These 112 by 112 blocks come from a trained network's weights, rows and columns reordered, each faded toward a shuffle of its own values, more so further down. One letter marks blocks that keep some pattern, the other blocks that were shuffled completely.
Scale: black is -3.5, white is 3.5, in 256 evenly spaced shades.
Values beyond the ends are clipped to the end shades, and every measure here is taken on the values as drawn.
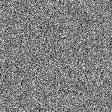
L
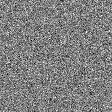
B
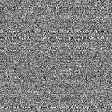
L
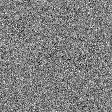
B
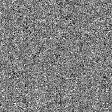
L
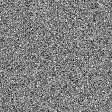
B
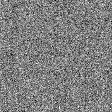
L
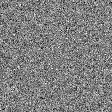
B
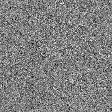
L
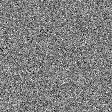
B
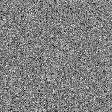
L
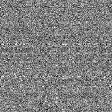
L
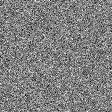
B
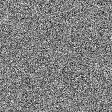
B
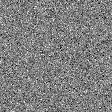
B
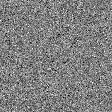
B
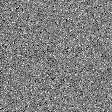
B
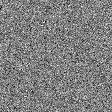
B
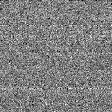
L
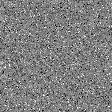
B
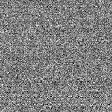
L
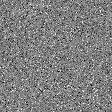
B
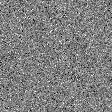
B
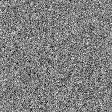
L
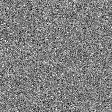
B
